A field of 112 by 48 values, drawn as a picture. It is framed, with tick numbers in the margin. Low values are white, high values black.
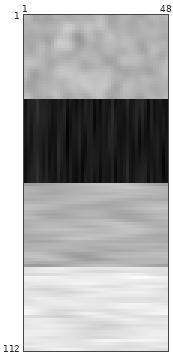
The table splits into 4 rows of 1 panel. Panel 1,1: low, blotchy, faint in contrast. Panel 2,1: very high, streaked downward, faint in contrast. Panel 3,1: low, streaked across, faint in contrast. Panel 4,1: very low, streaked across, faint in contrast.
